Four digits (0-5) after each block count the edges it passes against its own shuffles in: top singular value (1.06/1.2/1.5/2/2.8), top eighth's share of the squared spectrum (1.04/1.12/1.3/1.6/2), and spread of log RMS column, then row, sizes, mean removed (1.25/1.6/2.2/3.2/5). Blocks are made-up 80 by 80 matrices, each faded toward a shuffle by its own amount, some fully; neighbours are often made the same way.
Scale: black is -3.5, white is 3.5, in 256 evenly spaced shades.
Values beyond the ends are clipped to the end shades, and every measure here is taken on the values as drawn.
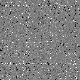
2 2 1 1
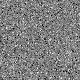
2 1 0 0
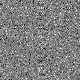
3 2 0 1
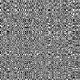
5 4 3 3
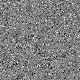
2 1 0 0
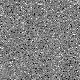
3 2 0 0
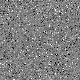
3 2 0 0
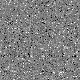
3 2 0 1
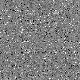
3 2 1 1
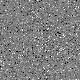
2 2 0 0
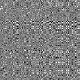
5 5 3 3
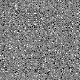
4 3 1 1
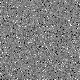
2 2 0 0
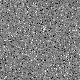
1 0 0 0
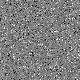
2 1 0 0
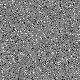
0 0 0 0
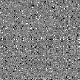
4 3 2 2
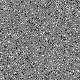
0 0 0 0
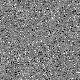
3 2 0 1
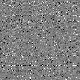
4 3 1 2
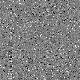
3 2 0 1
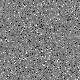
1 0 0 0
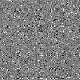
4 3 2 2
